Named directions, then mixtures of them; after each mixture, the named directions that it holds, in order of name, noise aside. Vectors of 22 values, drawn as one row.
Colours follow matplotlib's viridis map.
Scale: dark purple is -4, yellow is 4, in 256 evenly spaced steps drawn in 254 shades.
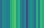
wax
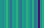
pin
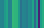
pin, wax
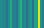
pin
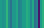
pin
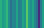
pin, wax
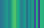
pin, wax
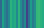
pin, wax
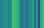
pin, wax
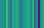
pin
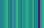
pin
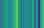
pin, wax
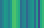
pin, wax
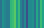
wax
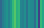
pin, wax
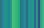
pin, wax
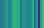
pin, wax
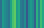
wax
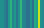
pin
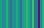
pin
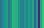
pin, wax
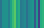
pin, wax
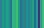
pin, wax
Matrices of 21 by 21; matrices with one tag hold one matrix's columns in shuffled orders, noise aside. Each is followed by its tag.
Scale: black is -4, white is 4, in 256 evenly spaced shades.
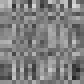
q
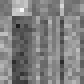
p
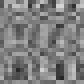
q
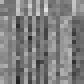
p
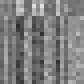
p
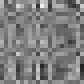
q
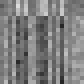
p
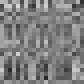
q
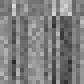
p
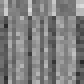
p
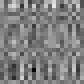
q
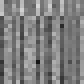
p
